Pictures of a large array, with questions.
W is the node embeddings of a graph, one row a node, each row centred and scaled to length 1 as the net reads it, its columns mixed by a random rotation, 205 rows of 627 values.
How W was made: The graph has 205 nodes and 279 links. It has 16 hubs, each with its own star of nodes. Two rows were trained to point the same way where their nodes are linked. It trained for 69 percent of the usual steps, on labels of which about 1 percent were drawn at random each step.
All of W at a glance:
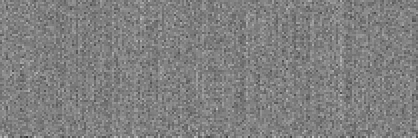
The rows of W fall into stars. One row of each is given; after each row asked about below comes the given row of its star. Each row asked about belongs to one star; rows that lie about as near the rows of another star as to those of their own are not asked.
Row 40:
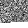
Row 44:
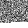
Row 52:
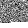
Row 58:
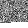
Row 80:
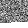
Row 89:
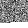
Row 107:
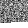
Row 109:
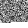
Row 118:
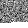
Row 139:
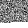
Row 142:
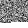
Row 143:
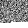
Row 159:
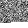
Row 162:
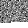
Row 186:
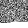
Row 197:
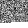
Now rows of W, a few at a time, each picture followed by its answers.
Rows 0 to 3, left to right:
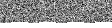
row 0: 89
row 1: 162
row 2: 80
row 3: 58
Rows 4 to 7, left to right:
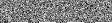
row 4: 58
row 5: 162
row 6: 159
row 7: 89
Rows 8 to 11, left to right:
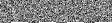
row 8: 142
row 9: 109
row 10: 58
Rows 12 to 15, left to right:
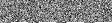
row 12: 44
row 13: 107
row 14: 109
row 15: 109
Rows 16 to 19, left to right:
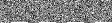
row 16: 139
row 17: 118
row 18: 89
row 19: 186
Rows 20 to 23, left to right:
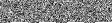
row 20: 186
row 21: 159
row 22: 118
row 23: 139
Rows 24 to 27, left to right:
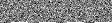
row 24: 107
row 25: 159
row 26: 58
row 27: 109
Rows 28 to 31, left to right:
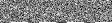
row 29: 142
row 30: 52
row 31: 89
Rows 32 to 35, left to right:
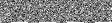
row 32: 40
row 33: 139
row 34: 159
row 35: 159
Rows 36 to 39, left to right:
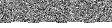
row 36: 118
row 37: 80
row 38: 162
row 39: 89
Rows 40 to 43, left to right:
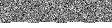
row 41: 44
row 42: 58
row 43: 118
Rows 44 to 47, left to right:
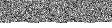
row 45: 162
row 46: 142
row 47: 80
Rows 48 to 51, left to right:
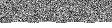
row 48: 142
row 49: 139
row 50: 109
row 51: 143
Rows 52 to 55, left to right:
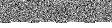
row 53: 143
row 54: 118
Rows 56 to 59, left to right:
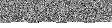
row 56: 107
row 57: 159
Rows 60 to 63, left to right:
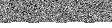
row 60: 58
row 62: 139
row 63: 52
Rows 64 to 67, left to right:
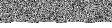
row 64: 80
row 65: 107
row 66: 186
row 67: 58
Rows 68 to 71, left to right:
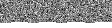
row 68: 118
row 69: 197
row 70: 142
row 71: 142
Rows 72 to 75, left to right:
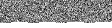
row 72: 118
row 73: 159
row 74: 139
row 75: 143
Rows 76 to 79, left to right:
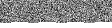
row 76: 118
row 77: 89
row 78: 197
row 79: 80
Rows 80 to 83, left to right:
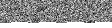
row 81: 80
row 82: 58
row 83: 143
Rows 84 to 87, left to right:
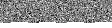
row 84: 107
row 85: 162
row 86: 80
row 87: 58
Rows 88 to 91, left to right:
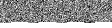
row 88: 159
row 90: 89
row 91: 186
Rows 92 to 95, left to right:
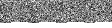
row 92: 118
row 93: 118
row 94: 89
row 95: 143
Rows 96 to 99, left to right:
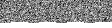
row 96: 143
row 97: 118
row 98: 162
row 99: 159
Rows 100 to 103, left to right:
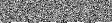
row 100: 139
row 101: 89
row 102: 142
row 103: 80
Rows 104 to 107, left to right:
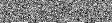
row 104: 139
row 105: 58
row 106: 162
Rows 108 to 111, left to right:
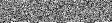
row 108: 44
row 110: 186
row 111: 143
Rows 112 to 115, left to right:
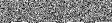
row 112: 44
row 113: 107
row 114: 186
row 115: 159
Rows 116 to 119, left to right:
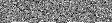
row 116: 186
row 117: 143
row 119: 139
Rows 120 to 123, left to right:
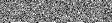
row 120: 107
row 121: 107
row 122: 44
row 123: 162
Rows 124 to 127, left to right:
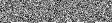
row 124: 142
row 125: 118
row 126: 143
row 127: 159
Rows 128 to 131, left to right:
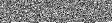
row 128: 143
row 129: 142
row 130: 80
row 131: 107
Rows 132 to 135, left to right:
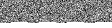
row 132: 44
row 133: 162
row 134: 107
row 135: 118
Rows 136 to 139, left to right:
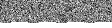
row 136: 143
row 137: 118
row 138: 197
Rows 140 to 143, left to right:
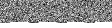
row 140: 40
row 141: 52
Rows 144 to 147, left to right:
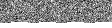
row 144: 107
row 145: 44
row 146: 159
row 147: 107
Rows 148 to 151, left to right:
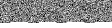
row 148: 109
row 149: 107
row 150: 186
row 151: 89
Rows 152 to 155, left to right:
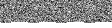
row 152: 162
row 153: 159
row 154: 139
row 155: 58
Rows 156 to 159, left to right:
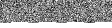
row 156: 143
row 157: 40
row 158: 142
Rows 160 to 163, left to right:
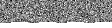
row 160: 197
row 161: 142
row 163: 197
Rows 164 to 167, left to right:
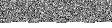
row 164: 162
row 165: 162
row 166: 109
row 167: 44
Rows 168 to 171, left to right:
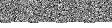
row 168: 89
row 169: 142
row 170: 197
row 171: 139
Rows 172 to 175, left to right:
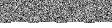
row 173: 44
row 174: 197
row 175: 58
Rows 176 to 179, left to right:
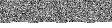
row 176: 107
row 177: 159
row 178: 197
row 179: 143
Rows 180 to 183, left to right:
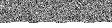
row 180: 139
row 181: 186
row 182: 109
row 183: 197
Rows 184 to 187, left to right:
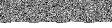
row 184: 143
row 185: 52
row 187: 58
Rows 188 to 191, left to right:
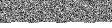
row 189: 89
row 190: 186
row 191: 139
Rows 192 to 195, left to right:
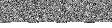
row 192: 186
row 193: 162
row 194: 162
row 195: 58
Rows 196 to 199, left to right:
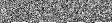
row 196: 58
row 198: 44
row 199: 142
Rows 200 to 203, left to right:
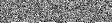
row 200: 162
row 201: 44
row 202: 118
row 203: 159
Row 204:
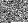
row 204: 139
